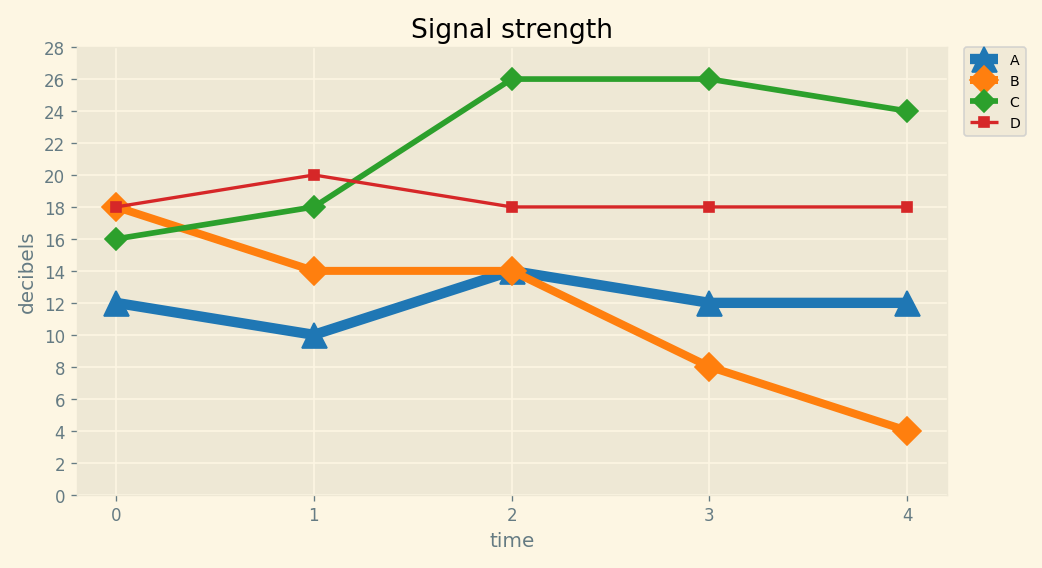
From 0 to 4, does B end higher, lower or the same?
lower
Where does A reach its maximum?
2
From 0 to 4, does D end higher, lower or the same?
the same
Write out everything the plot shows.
Title: Signal strength
x-axis: time, ticks 0 1 2 3 4
y-axis: decibels, ticks 0 2 4 6 8 10 12 14 16 18 20 22 24 26 28
Legend: A, B, C, D
Values:
A: 12 10 14 12 12
B: 18 14 14 8 4
C: 16 18 26 26 24
D: 18 20 18 18 18
